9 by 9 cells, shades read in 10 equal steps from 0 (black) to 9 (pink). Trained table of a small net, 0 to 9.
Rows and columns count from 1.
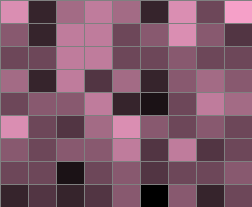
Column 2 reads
2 2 4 2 5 4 4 4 3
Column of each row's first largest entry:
9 7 3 3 4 1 5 5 5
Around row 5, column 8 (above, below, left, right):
6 5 4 6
